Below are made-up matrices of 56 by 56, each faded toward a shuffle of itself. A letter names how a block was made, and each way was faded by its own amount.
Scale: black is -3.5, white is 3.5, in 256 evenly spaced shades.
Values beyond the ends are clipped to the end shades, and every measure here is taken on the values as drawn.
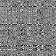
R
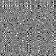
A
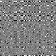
R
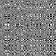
R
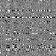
R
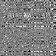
R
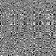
A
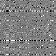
R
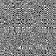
A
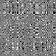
A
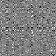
A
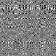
R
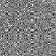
A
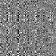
A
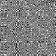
A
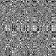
A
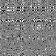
R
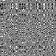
A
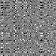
A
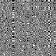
A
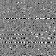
R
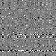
R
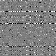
R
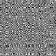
A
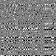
R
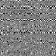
R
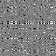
R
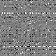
R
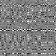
R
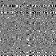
R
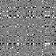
R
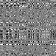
R
